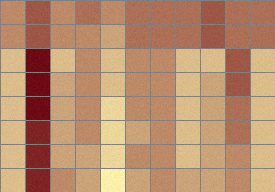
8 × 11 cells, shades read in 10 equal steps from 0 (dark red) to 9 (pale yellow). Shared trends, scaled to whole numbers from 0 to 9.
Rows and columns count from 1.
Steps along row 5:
down up down up down same up down down up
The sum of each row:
45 47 60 58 60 62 63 63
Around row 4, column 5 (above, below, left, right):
7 8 5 5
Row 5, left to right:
7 0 6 5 8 5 5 7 6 4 7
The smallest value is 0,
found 3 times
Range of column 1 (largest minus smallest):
2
